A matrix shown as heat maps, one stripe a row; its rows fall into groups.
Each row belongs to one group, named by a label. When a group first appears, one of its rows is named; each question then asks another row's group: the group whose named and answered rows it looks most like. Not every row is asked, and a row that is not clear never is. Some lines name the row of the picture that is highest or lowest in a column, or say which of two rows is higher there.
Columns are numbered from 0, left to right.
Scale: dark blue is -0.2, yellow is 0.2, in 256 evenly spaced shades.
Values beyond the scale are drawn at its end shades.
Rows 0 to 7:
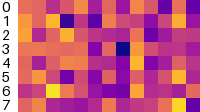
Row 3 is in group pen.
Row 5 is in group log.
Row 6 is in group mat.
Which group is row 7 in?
log
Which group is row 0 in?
pen
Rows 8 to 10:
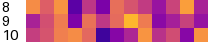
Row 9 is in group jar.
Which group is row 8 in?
log
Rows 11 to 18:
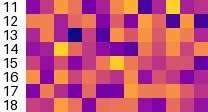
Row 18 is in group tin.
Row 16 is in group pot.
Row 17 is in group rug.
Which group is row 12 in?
pen
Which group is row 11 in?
tin
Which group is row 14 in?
mat
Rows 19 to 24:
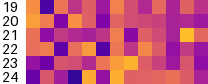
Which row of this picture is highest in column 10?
24
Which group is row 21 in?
log
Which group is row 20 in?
pen
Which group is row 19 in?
pot
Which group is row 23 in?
jar
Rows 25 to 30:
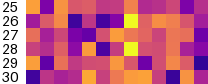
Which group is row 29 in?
pot
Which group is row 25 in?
pot
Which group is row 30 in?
jar
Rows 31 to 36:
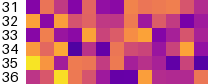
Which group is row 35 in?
pen
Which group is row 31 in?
rug
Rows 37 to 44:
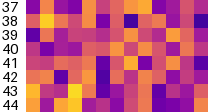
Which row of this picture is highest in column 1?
38
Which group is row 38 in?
pen
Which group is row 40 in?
jar
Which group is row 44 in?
mat
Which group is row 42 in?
pen
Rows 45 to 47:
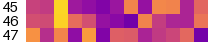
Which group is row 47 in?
pot
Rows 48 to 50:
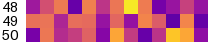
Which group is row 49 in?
pen
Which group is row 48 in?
jar
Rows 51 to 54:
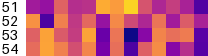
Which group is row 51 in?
jar
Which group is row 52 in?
pot
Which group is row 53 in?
pen
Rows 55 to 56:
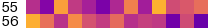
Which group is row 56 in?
pen
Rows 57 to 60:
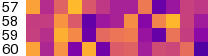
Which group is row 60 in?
pot
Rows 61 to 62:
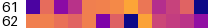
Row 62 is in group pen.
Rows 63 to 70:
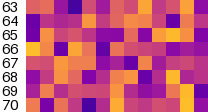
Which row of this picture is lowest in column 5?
66
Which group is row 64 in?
jar
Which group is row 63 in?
log
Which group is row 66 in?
pen
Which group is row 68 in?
tin
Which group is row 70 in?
log
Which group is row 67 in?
mat
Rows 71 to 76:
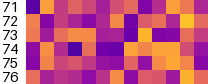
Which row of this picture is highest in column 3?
73
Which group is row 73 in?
mat
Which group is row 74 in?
rug
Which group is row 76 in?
log
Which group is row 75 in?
rug
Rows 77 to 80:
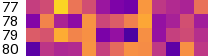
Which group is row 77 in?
mat
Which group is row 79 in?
mat
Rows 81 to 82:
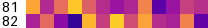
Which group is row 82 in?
jar
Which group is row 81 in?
mat
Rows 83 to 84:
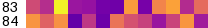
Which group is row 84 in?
log
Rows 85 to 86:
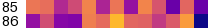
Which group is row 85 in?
pen
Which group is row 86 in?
jar
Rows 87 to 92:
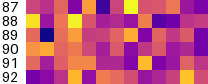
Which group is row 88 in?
mat
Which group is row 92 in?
tin
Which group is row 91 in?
mat
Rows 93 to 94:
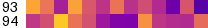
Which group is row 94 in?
mat
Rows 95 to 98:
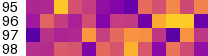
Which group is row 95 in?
mat
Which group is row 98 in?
tin
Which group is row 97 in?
jar
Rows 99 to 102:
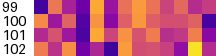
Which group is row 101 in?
jar
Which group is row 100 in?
pot
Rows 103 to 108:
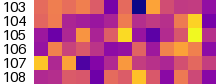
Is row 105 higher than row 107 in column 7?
No
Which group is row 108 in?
tin
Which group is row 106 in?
rug
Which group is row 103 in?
pen
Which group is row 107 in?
log
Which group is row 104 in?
log
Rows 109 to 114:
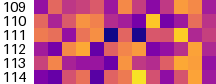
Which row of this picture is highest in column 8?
110
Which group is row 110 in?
mat
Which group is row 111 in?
pen
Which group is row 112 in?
tin
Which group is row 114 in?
tin
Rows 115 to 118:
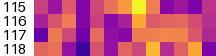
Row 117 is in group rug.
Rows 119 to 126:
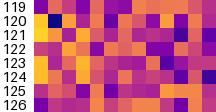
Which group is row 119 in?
rug
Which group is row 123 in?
mat
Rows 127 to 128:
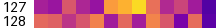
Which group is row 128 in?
pen
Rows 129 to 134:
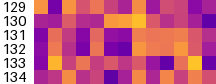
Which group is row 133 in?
tin
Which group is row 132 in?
rug
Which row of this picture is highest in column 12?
134
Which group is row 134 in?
rug
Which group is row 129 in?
pot
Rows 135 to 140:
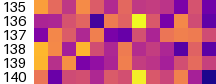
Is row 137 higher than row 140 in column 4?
Yes
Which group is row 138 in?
pen
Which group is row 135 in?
pen
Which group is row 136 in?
tin
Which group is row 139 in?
log
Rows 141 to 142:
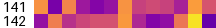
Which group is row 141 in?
log
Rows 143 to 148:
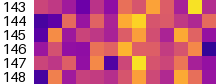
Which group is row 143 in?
log
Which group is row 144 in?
jar
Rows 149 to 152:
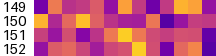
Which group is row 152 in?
tin
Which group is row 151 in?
jar
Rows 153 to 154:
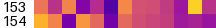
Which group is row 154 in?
pen
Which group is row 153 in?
log
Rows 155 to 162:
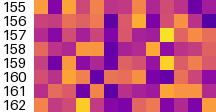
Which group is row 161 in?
rug
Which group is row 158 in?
mat
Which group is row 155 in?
pot
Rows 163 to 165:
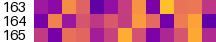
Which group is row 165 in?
tin
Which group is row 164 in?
tin
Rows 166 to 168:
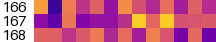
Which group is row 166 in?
pot
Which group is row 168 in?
pen
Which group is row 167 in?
rug
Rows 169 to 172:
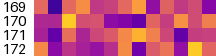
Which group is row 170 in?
mat
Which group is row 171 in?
jar
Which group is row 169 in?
pot
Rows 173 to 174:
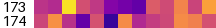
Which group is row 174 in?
log
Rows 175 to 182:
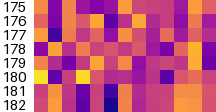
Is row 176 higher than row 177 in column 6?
No
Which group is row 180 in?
mat
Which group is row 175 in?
log
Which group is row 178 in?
tin
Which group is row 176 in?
pot
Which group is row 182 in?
log
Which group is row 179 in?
pen
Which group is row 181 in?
log
